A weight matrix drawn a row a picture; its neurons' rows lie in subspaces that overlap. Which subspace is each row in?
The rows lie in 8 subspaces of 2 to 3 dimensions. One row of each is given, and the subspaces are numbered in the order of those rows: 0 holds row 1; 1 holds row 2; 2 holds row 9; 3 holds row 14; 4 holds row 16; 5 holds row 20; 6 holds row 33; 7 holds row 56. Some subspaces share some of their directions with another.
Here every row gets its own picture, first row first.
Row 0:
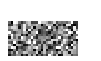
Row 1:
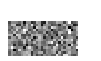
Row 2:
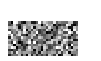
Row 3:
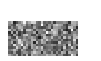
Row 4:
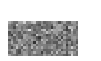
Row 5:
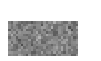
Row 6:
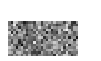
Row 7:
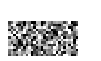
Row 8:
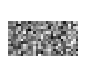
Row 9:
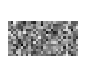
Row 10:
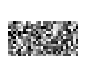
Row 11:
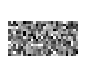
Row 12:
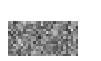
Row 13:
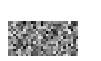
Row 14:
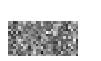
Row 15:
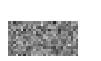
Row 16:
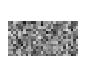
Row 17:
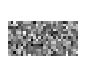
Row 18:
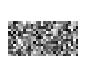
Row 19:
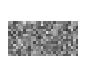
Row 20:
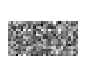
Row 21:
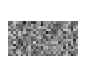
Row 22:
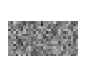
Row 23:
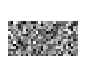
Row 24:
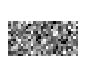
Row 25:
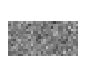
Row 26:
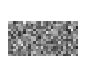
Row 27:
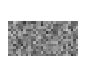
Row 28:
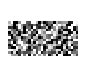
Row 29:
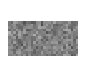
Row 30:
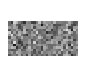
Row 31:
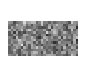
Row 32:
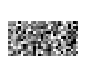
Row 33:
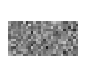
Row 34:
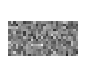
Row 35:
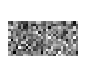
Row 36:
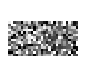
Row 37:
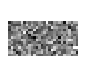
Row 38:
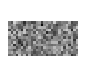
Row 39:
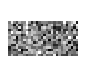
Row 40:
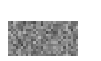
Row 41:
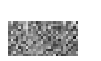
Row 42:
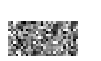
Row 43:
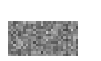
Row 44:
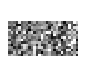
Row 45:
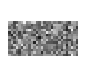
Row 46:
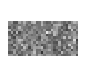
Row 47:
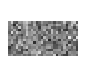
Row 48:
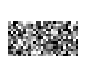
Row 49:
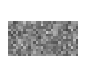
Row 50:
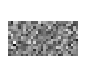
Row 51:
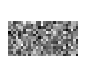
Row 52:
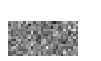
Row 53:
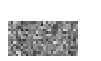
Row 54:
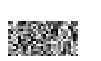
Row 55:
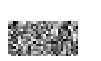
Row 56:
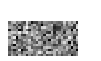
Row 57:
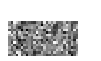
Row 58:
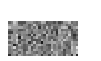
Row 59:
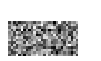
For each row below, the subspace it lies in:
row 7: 0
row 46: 3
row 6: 7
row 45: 5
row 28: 1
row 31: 1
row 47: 7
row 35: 7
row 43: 7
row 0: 1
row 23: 1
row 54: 4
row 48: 7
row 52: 6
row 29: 4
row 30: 1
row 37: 0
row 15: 5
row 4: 5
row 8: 3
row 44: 3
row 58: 4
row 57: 0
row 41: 7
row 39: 7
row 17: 2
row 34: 2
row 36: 0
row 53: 0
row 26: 0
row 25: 6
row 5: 6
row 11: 2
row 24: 6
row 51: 4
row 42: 0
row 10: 7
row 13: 0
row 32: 3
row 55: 4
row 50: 1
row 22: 5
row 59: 5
